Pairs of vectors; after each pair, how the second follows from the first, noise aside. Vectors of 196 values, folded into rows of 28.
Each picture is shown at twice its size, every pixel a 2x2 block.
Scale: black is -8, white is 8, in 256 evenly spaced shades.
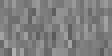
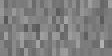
shuffled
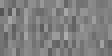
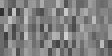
scaled up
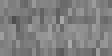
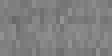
shrunk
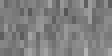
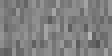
shuffled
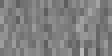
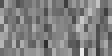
scaled up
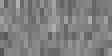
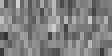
scaled up
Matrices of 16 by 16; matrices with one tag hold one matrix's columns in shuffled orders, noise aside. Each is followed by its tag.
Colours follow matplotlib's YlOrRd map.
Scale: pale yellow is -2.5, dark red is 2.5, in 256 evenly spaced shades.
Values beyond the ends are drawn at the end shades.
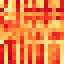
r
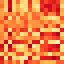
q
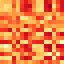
q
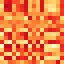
q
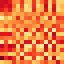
q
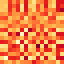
q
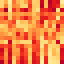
r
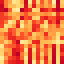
r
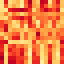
r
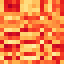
q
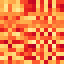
q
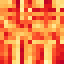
r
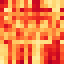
r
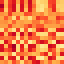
q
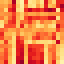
r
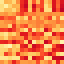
q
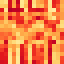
r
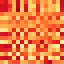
q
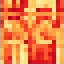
r
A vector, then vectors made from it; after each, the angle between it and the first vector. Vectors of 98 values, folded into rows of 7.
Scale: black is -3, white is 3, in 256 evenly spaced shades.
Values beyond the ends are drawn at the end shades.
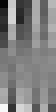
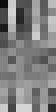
nearly parallel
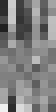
nearly parallel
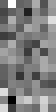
partly aligned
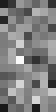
orthogonal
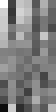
nearly opposite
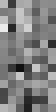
partly opposed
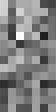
partly opposed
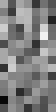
partly opposed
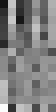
nearly parallel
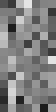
partly opposed
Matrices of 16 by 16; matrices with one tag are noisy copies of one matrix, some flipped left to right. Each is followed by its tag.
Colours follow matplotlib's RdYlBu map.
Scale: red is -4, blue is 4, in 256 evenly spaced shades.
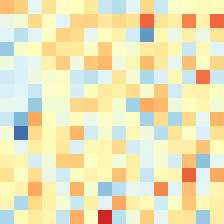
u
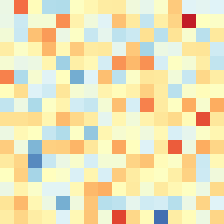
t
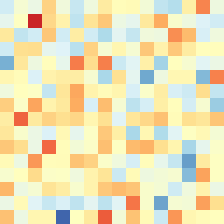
t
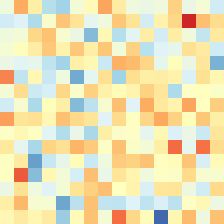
t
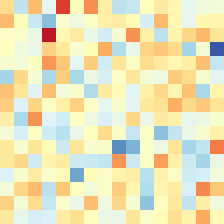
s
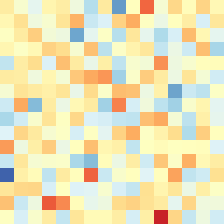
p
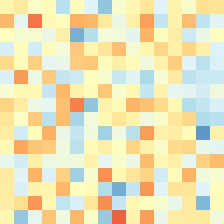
u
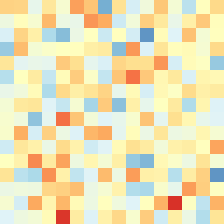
p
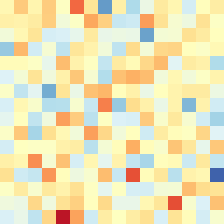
p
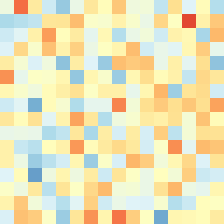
t
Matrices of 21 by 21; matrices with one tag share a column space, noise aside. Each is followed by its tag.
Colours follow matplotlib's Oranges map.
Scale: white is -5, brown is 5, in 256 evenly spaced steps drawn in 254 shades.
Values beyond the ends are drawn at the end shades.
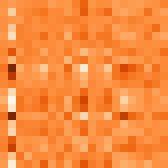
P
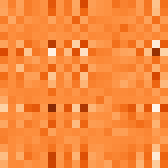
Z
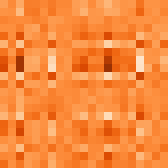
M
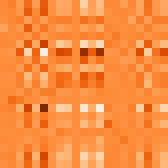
Z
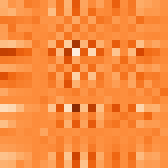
Z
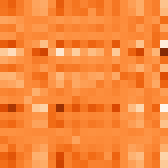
Z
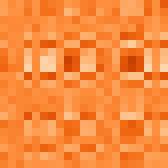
M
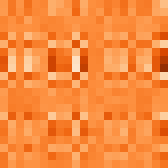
M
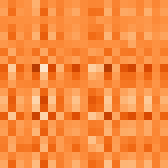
P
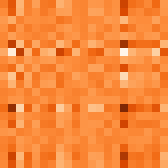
Z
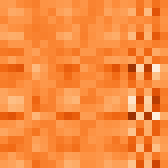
P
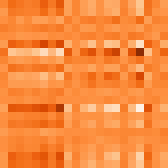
Z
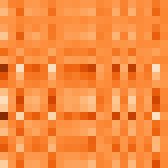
P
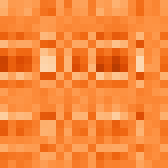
M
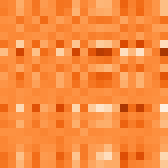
Z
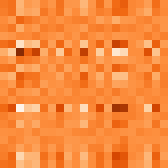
Z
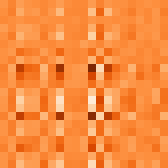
P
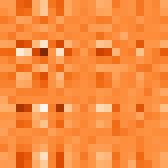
Z
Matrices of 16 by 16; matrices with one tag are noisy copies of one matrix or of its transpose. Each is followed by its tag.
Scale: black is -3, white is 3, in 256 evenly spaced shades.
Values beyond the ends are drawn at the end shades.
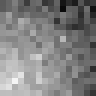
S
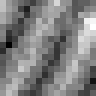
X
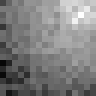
S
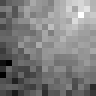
S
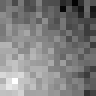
S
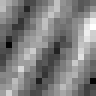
X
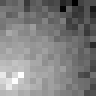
S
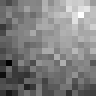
S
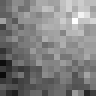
S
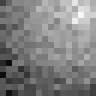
S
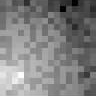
S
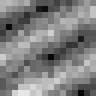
X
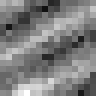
X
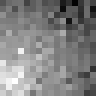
S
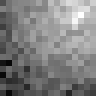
S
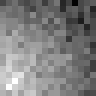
S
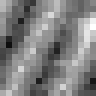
X
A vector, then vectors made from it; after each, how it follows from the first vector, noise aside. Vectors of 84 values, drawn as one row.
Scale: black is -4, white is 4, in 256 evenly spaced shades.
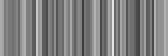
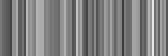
wrapped around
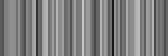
negated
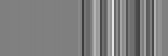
partly zeroed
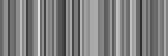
wrapped around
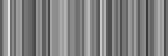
wrapped around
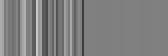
partly zeroed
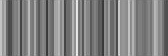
wrapped around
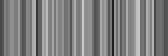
negated
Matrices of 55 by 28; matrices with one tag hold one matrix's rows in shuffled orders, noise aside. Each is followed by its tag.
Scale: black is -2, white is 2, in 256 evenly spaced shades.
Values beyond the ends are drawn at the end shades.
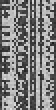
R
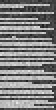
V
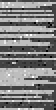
V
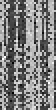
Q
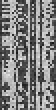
R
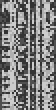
R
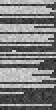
V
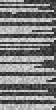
V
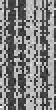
Q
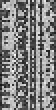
R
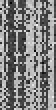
Q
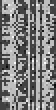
R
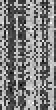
Q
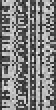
R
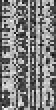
R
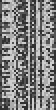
R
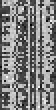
R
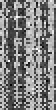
Q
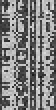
R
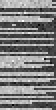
V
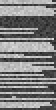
V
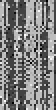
Q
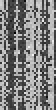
Q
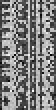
R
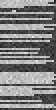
V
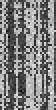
Q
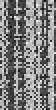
Q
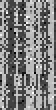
Q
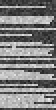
V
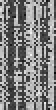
Q
